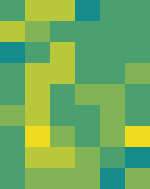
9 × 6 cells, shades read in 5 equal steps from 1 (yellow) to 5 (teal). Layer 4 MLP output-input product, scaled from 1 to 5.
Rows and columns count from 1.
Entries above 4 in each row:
1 0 1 0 0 0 0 1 1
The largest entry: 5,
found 4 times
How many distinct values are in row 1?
3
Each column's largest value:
5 4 4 5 5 5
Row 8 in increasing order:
2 2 3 4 4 5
